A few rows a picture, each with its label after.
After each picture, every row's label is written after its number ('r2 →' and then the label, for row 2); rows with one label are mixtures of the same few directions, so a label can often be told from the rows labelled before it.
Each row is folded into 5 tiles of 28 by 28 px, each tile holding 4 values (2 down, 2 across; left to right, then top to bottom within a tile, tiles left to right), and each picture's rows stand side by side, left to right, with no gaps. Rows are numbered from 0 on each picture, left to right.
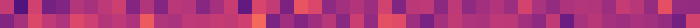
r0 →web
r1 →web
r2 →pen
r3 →web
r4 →web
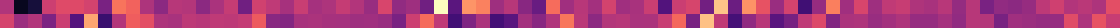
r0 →pen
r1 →web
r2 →web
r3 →web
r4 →web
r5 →web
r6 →web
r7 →pen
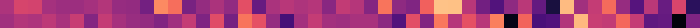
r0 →pen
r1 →pen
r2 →web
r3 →pen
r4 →pen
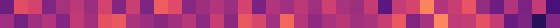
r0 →pen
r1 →pen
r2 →web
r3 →pen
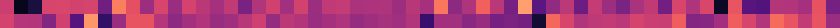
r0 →pen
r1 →web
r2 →web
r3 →web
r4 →web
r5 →web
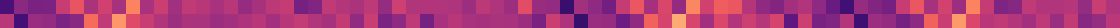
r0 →pen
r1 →web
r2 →pen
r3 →web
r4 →pen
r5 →pen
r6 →pen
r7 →pen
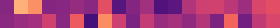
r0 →pen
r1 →pen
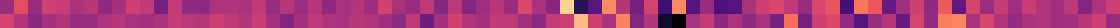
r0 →web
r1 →web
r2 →web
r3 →web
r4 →pen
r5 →pen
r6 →pen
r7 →web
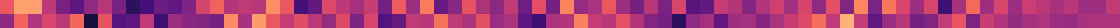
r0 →pen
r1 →pen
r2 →pen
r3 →pen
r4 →pen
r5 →pen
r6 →web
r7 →web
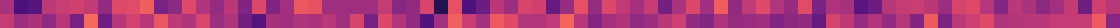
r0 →pen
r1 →pen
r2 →pen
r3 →web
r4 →web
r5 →web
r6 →pen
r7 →web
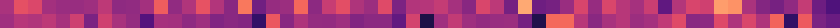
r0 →pen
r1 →web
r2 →web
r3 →web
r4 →web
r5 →pen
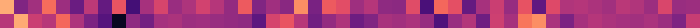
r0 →pen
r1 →web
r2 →web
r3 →pen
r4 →web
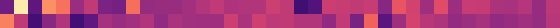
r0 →web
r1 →pen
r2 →pen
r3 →web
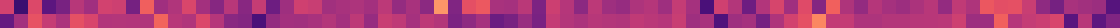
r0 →web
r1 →pen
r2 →pen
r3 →web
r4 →web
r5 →pen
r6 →web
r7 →pen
